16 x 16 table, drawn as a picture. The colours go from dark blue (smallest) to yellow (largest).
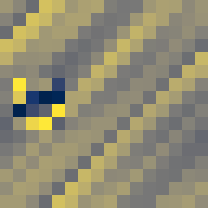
An odd patch, rougher than its surroundings, sits in the middle left. The grain runs diagonally up to the right. The middle left is the roughest part. The halves do not mirror each other. The ninth with the lowest average is the middle left. The distribution is heavy-tailed on both sides.
